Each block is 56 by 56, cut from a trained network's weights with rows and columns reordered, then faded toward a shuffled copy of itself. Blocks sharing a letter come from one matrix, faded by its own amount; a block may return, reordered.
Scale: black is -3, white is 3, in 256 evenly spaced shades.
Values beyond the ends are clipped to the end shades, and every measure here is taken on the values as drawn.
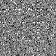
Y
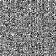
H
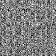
H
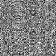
H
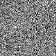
Y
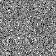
Y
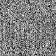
H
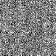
H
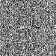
H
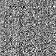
H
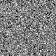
Y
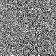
H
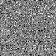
Y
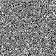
Y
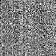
H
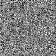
H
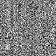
H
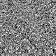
Y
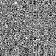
H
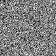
Y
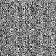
H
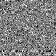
Y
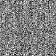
H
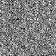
H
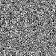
Y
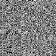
H
